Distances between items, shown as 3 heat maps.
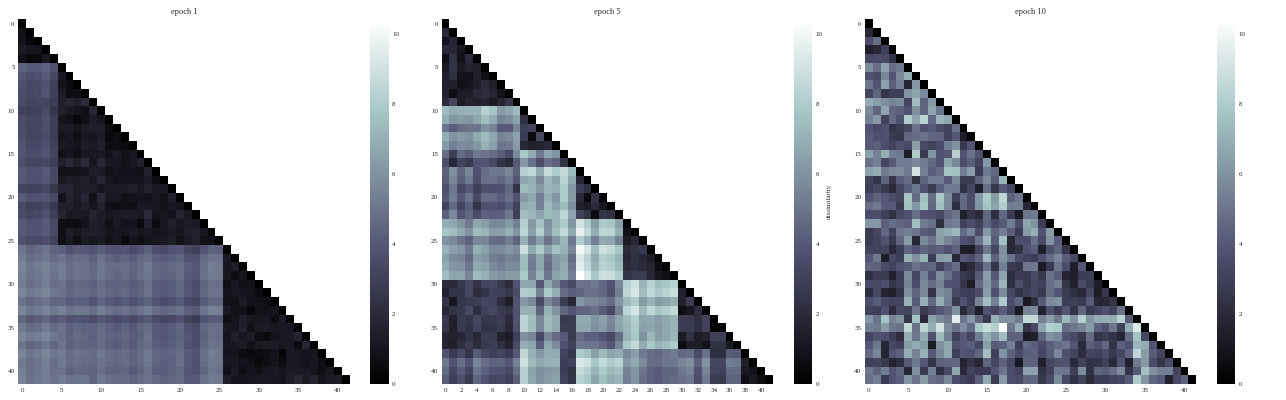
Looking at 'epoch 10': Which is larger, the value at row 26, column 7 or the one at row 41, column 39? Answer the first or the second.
the first
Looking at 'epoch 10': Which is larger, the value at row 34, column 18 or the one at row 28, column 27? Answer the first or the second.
the first
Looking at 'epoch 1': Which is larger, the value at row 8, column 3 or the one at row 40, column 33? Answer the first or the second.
the first
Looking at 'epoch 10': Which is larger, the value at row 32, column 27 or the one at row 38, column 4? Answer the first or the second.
the second
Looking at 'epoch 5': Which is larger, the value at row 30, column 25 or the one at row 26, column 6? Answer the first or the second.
the first
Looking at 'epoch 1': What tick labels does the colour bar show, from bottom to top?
0, 2, 4, 6, 8, 10
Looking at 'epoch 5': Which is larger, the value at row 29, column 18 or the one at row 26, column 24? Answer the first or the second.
the first
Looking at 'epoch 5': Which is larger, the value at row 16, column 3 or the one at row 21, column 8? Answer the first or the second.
the second
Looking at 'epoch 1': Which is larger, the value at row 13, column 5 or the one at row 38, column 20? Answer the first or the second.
the second
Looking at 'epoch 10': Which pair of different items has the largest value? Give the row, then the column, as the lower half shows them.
35, 17
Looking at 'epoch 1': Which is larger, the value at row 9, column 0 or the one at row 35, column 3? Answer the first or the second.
the second
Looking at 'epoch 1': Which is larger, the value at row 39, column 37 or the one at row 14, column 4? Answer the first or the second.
the second
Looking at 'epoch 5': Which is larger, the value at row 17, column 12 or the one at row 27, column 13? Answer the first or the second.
the first
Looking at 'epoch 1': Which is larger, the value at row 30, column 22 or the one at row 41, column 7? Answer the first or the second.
the second
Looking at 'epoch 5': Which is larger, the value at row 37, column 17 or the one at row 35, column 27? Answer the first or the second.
the second
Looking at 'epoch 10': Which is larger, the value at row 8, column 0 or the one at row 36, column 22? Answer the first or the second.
the second
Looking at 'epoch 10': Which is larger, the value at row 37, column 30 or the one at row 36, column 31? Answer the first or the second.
the first
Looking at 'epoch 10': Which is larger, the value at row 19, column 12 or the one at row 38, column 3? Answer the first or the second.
the second
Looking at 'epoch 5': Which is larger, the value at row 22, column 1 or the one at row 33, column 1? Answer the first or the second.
the first
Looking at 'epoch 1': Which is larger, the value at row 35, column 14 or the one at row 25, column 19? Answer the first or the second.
the first
